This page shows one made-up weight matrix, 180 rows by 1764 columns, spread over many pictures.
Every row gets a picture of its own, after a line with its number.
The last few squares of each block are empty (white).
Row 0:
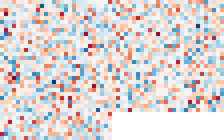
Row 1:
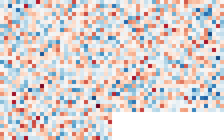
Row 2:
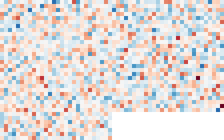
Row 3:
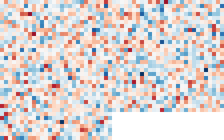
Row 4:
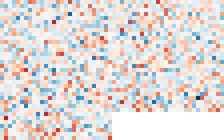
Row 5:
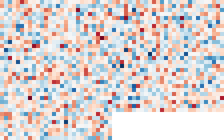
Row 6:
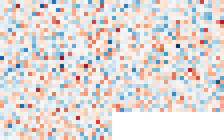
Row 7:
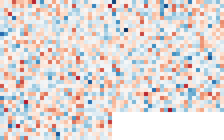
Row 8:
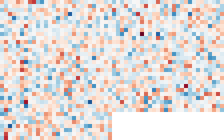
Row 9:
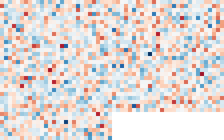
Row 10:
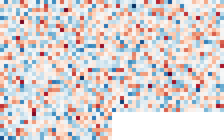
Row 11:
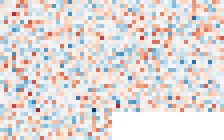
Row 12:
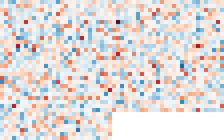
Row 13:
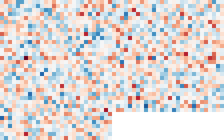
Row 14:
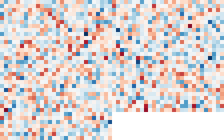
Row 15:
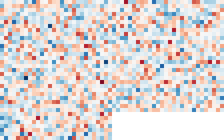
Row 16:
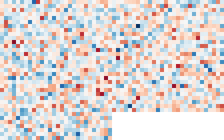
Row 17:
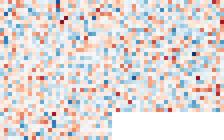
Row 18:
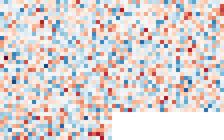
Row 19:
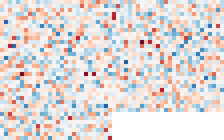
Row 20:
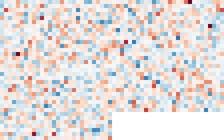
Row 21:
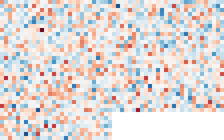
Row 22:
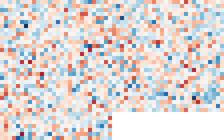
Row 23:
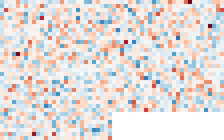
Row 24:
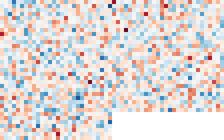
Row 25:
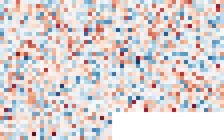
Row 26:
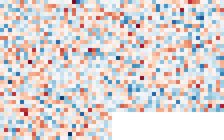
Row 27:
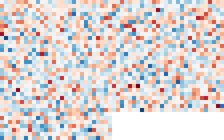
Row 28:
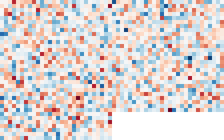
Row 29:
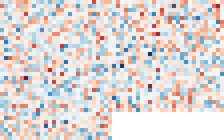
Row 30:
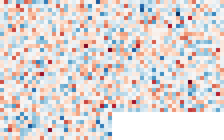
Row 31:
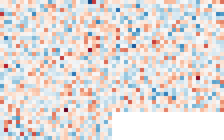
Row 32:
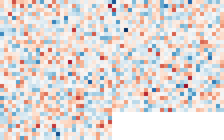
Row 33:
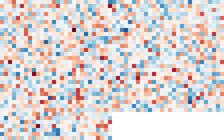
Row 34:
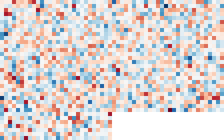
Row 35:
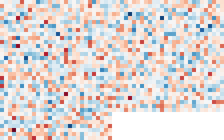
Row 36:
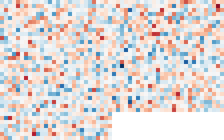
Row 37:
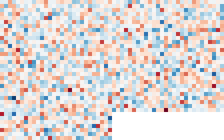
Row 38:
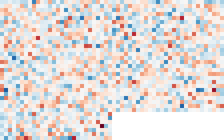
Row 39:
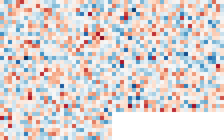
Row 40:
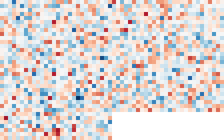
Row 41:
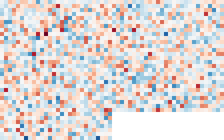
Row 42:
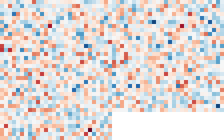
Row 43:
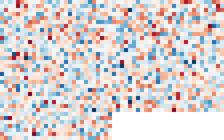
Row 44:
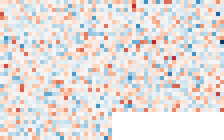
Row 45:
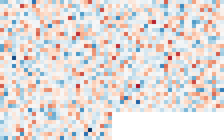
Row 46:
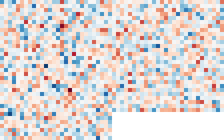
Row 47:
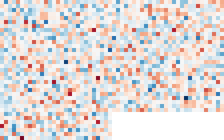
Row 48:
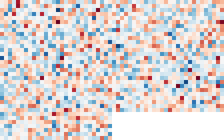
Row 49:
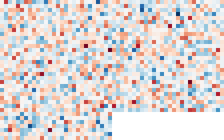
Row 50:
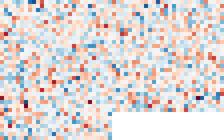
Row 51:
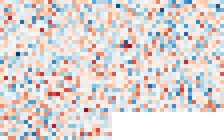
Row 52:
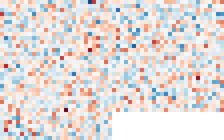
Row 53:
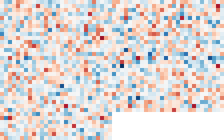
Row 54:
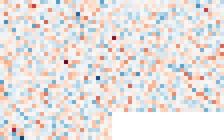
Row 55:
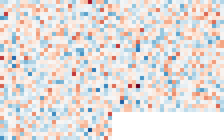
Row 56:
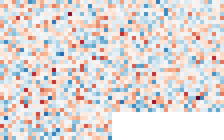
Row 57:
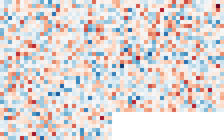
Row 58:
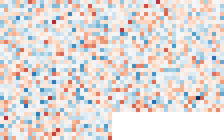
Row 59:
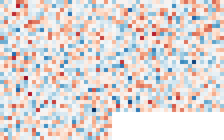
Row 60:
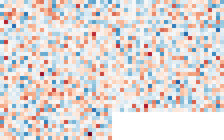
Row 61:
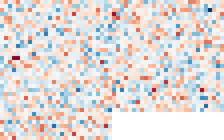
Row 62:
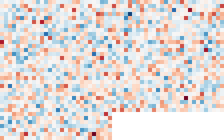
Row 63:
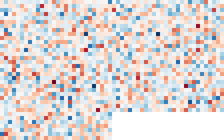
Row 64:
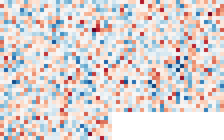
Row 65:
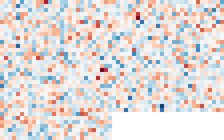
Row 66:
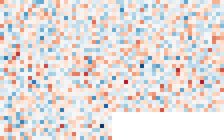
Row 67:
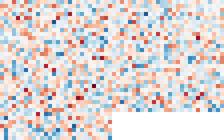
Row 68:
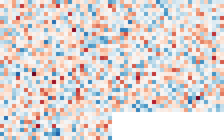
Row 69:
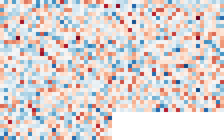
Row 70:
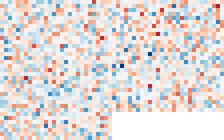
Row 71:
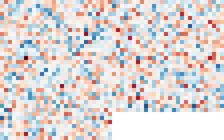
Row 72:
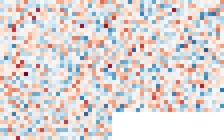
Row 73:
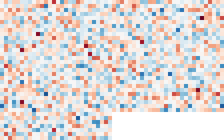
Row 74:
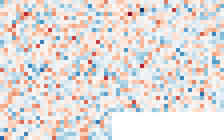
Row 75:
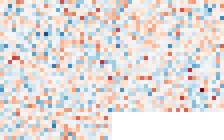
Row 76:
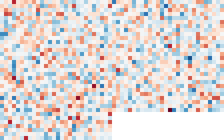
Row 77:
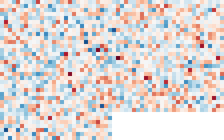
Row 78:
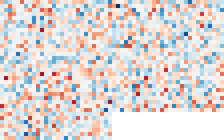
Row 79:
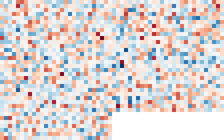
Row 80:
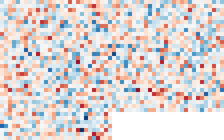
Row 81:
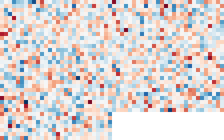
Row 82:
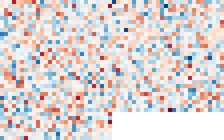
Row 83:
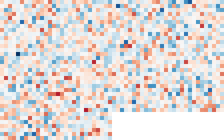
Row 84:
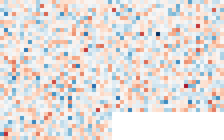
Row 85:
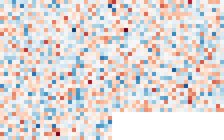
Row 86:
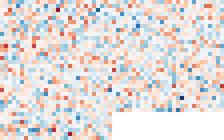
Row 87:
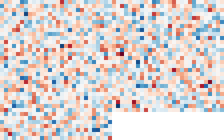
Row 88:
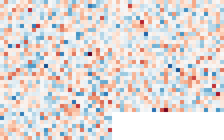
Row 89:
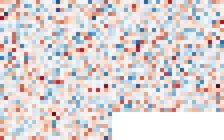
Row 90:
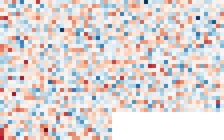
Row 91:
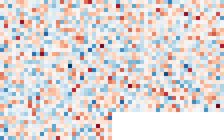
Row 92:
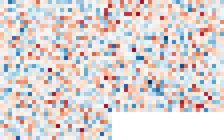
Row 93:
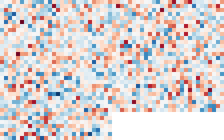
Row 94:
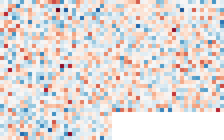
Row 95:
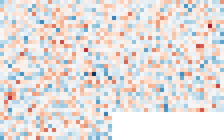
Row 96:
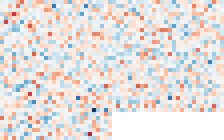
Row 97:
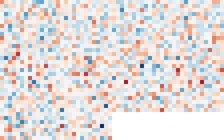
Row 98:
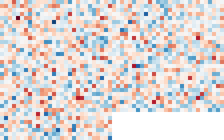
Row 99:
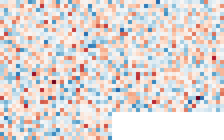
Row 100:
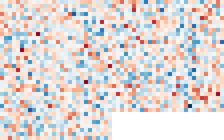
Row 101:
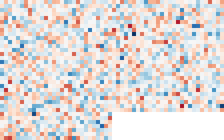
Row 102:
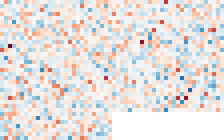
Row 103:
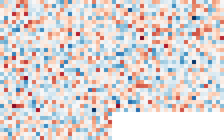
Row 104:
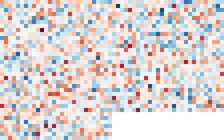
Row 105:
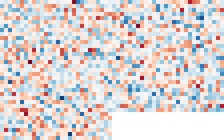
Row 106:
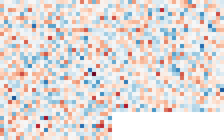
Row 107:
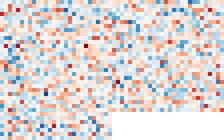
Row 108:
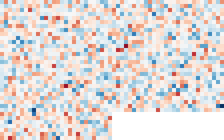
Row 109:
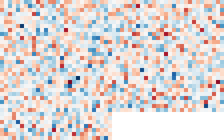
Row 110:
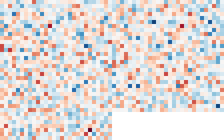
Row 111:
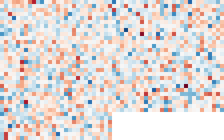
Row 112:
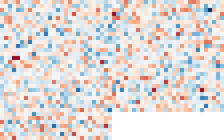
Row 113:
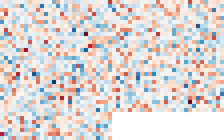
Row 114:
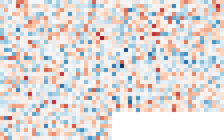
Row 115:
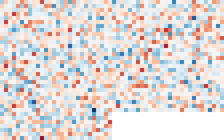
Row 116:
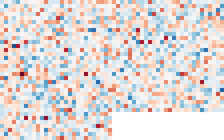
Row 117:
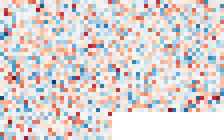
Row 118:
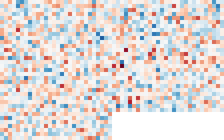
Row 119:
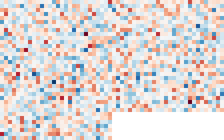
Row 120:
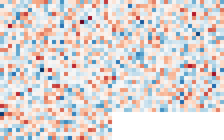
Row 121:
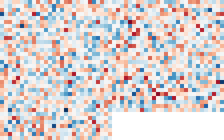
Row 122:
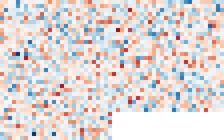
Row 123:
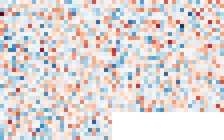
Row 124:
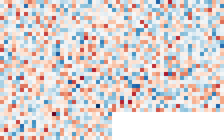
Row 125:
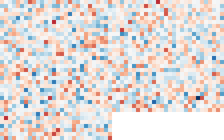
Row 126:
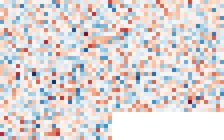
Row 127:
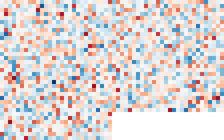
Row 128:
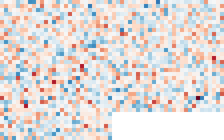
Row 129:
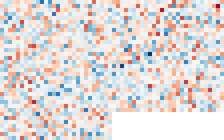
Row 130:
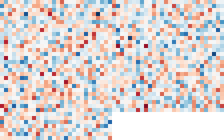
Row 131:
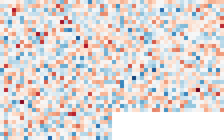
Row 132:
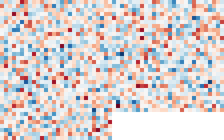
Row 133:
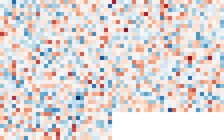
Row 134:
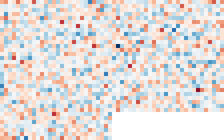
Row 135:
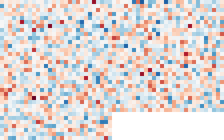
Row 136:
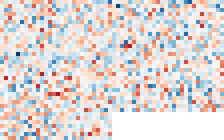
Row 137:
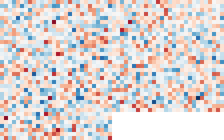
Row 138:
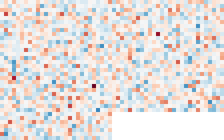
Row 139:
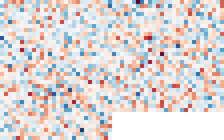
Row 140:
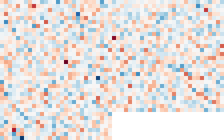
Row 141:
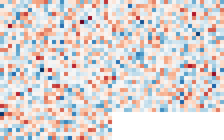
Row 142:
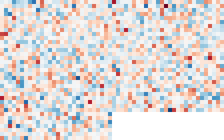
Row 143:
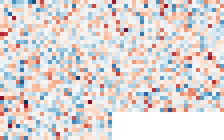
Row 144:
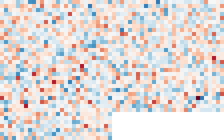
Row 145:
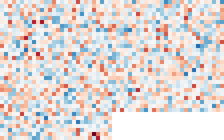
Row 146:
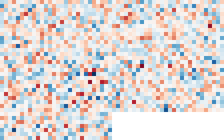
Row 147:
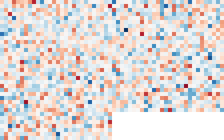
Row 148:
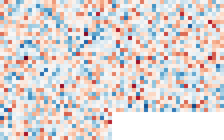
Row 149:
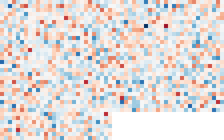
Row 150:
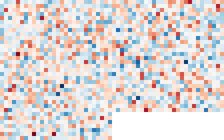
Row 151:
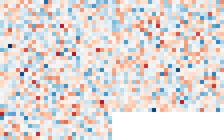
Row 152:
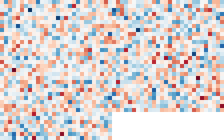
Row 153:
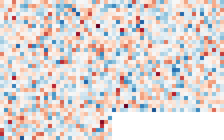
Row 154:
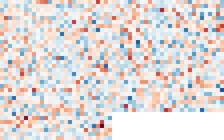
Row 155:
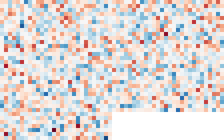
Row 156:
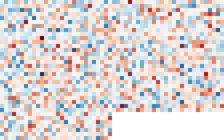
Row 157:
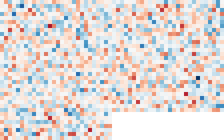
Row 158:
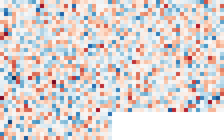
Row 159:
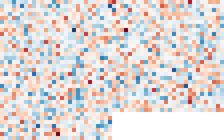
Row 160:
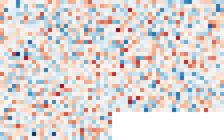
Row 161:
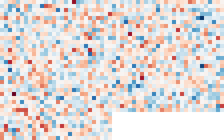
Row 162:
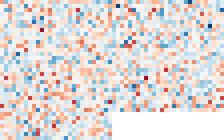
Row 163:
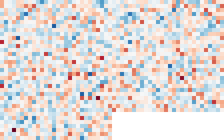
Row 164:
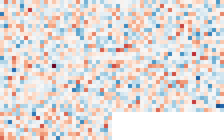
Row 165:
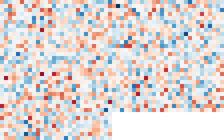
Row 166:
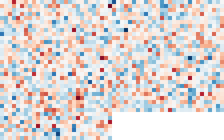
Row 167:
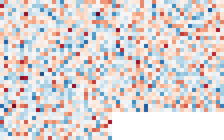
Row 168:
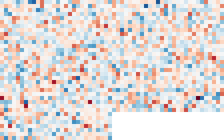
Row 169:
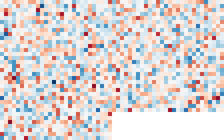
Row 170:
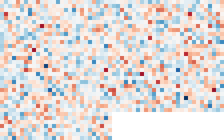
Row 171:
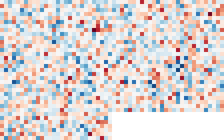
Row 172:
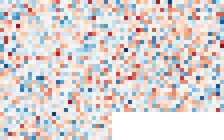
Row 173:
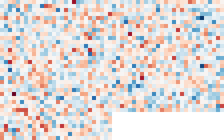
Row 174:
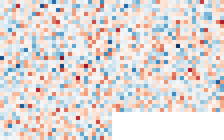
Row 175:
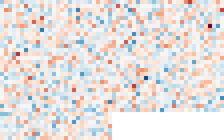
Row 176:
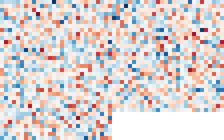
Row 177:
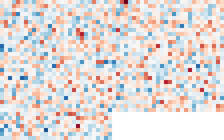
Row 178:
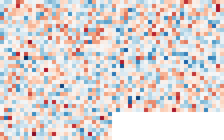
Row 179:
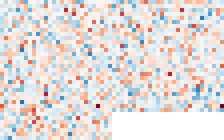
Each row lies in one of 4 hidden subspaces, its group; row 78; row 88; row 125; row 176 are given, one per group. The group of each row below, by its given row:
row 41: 176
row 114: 78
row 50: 125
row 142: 125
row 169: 125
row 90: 176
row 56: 125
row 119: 125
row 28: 125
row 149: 176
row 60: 78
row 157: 176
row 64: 88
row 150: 78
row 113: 125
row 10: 176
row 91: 176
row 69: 176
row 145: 88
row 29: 78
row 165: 78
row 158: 125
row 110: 176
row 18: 88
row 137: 125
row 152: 176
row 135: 88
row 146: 88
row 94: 176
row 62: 88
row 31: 176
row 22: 176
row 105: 176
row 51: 78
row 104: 78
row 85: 125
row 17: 176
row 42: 176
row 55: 176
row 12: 88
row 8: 125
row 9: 78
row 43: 78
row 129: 78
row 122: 78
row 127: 125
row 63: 125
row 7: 125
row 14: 78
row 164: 176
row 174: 176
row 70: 78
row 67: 125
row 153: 88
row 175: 78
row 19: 88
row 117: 125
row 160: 78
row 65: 88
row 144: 125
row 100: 176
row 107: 176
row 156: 88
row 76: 125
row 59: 78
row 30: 88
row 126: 125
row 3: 88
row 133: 125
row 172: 176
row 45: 176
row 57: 78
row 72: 88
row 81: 125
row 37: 88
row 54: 88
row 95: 88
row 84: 125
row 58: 125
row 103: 78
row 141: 88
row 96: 78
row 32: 125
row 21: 78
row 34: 125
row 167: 78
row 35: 88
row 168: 125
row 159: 125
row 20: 78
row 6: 176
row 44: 176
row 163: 88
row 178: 78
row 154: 88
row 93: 78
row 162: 78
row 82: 125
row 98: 125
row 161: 176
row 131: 176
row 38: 176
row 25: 78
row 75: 176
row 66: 88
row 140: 88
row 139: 88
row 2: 176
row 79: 78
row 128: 125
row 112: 176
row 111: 125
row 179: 176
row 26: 176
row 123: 176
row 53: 78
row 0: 125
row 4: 125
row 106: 88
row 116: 88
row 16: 176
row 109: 176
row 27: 176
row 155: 176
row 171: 88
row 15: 176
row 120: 88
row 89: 176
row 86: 176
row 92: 88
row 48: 176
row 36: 78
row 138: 125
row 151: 88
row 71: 78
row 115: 78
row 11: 78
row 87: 78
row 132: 78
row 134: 176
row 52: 176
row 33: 125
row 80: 88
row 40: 125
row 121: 176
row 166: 125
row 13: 78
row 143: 125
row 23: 78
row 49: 88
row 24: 125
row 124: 176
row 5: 78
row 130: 78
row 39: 78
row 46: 88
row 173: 176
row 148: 78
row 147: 125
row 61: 176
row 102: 88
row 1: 176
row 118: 78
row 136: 78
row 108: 176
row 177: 176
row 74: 88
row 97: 88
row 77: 176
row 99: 125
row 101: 176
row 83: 78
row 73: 176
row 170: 88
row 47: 88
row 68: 125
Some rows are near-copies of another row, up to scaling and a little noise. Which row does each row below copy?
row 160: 122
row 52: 31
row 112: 61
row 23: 20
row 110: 42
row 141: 120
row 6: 174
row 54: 140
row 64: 171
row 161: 173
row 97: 66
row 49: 30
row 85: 159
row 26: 105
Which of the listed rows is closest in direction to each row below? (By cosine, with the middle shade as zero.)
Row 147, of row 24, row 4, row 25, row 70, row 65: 4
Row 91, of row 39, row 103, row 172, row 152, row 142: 172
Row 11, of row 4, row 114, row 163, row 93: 114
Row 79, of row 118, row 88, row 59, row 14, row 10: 59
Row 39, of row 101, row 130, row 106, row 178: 178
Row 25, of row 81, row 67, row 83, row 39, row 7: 39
